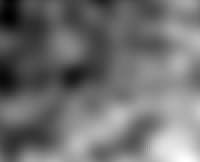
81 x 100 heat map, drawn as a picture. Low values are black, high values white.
Grain: smooth. Lone odd cells: none. Ninth with the highest average: bottom right. Slope: up to the bottom right.
